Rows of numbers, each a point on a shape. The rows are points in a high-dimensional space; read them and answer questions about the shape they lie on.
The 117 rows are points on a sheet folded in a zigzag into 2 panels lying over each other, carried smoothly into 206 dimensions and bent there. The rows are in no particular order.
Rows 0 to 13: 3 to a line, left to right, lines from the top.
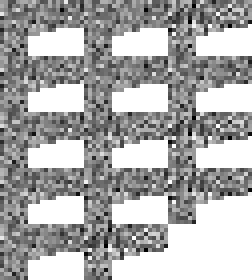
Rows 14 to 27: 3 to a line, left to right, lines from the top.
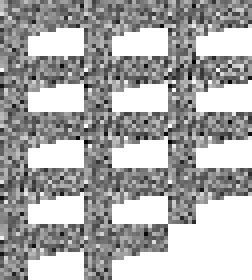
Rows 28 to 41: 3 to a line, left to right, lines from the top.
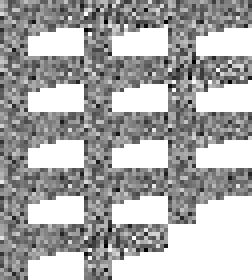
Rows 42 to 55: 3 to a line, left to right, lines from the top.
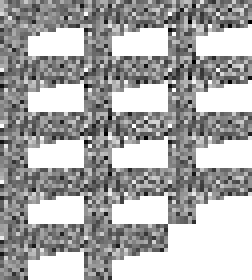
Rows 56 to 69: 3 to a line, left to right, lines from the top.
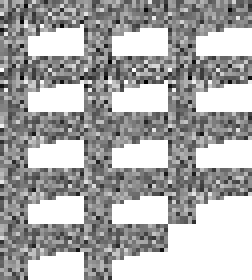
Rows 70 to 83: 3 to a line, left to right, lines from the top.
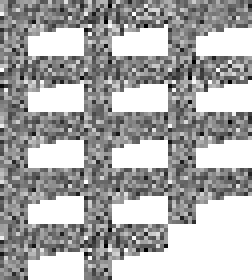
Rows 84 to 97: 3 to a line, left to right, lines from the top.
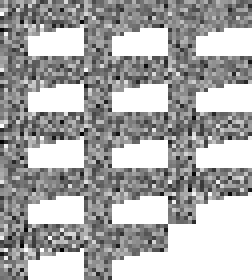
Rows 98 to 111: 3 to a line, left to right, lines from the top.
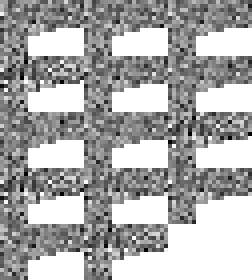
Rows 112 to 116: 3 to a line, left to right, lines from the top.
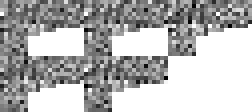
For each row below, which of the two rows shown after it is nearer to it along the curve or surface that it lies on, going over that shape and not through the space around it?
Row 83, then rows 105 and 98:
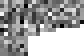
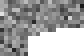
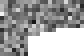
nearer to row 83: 98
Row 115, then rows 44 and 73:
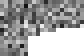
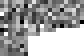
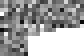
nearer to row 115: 44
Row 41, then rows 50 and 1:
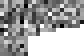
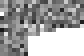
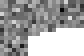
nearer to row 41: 50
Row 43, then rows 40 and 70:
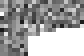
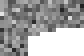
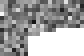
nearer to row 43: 70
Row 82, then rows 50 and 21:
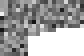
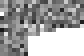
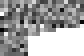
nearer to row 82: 21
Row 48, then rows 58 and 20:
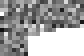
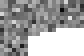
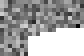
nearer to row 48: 20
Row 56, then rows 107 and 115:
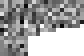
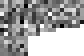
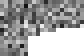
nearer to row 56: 115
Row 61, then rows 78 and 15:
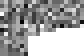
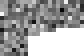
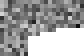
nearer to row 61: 15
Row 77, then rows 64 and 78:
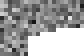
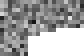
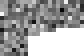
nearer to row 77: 64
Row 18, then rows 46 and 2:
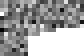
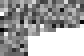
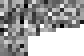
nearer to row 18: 46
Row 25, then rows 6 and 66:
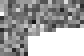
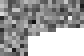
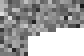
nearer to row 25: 66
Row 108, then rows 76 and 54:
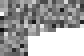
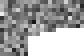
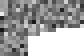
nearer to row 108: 54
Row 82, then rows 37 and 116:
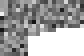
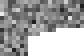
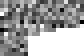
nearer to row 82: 116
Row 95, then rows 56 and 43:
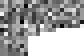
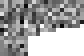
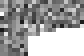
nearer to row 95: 43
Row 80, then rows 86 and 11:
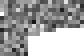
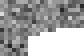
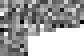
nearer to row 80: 11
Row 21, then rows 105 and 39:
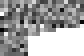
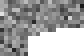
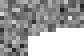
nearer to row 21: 39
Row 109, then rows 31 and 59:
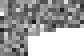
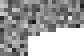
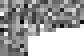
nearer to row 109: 59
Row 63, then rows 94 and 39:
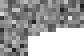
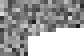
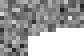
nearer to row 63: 39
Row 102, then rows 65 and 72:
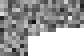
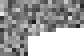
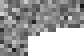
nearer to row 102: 72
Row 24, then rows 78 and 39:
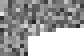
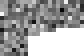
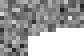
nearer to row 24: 78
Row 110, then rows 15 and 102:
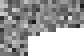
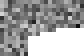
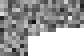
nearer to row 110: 102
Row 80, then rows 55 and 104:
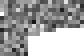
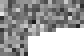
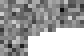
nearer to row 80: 55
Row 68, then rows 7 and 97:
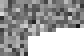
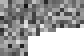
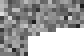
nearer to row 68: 97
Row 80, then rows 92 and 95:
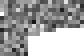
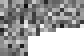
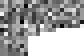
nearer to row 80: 95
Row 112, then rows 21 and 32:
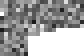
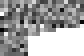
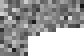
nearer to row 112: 21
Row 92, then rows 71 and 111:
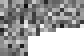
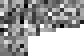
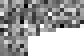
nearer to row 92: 71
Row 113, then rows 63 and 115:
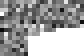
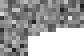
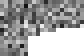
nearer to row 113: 115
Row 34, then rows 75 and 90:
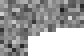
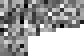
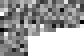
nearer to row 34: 90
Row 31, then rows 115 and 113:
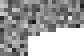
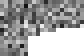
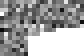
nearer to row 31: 115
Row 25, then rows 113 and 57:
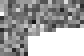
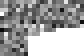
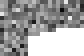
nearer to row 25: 113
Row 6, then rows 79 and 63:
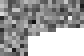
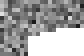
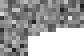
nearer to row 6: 63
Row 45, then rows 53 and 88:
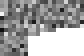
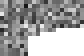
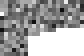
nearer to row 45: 88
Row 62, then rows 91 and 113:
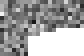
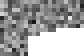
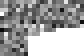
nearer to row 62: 113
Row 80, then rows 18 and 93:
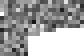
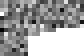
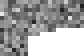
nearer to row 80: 93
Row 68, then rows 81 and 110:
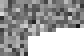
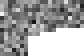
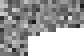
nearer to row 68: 81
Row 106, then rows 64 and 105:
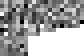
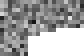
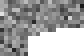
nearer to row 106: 64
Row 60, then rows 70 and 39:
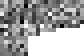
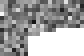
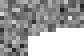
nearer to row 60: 70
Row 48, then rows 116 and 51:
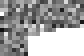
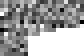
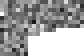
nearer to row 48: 51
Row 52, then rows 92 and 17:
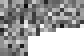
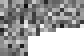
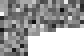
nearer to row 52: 92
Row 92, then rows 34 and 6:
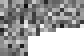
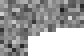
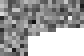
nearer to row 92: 6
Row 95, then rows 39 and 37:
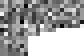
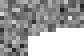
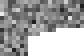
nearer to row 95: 37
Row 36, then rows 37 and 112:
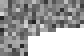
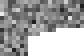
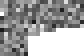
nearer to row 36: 112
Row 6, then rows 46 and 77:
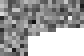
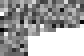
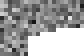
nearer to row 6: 77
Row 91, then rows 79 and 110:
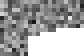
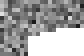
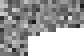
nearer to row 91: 110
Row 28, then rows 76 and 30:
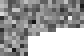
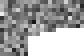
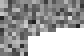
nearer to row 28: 30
